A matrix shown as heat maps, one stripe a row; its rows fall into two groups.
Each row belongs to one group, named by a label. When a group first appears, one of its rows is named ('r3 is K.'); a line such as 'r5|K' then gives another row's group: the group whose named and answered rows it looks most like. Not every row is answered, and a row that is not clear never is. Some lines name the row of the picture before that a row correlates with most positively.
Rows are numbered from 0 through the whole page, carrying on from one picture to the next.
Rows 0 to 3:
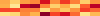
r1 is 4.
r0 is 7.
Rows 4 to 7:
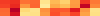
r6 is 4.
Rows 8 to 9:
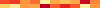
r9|7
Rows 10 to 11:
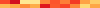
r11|7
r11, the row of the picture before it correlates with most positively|9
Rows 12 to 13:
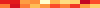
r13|4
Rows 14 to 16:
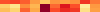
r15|7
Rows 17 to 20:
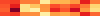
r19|4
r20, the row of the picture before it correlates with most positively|14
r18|4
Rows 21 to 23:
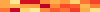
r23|4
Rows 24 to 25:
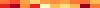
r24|4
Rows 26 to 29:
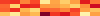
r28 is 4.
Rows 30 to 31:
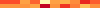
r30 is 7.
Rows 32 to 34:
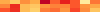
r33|4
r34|4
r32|7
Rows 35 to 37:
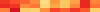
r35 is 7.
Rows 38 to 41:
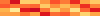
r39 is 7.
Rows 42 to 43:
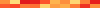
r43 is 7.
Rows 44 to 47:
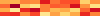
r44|7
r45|4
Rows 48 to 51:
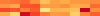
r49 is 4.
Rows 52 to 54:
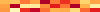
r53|4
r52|7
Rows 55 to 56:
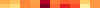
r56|7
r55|7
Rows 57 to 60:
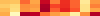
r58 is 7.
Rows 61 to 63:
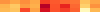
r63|7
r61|7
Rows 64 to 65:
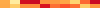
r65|7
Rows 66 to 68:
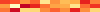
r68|4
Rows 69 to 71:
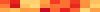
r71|7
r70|4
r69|4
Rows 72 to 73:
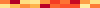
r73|7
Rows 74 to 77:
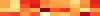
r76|7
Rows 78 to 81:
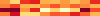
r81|4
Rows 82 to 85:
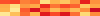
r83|7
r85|7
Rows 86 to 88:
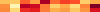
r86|7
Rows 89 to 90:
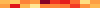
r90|4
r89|7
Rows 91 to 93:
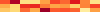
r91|4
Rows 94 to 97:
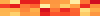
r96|7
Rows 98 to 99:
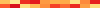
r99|4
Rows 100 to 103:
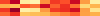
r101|7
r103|4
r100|4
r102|4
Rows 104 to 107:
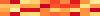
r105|7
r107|4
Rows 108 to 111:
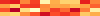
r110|4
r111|7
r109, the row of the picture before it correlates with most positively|106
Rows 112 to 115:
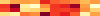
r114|4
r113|4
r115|7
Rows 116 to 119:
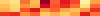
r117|7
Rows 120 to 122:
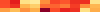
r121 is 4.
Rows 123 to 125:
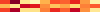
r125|4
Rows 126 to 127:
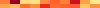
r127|7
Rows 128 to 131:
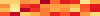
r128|7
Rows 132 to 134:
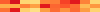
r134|4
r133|7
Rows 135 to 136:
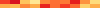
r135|4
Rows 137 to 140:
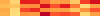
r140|7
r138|7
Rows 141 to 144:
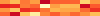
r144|4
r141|7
